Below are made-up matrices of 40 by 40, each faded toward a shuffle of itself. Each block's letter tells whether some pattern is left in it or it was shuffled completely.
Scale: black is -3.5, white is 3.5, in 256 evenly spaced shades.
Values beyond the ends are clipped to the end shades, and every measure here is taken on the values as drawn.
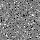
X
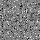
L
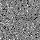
X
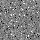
X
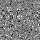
L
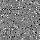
L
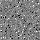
L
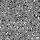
X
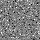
X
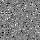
L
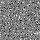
X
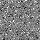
X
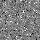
X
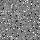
X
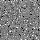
X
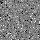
X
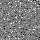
X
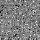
L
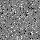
X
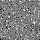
X
